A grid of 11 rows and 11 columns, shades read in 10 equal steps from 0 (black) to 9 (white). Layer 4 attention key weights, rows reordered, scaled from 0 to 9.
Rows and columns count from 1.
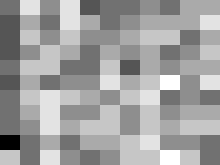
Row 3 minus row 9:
-1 2 -3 1 -2 -2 1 0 1 -3 -1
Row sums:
57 62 62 58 59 66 65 64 69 55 67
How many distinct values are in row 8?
5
